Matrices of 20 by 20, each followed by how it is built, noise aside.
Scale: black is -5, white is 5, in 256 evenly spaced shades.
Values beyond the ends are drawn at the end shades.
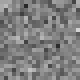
noise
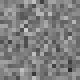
noise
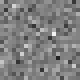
noise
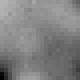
smooth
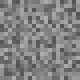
noise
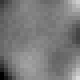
smooth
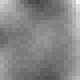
smooth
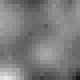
smooth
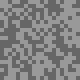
noise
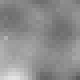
smooth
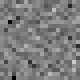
noise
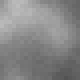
smooth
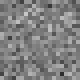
noise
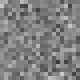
noise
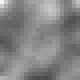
smooth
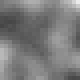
smooth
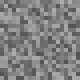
noise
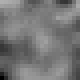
smooth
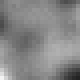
smooth
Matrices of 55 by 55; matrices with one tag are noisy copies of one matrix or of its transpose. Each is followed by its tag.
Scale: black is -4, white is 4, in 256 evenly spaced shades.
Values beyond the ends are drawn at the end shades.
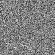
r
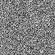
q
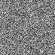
q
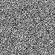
q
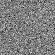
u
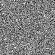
r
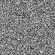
q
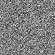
q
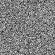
u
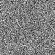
r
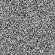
q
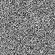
q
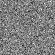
u
